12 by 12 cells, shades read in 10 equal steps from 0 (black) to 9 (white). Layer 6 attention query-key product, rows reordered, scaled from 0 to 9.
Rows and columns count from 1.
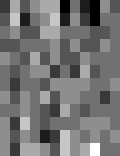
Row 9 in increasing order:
2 3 3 4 4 4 4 4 4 4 5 6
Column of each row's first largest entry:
2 2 5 6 4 9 6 5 7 3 7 10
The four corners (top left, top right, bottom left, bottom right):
2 3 5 4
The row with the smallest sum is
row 1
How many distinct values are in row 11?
6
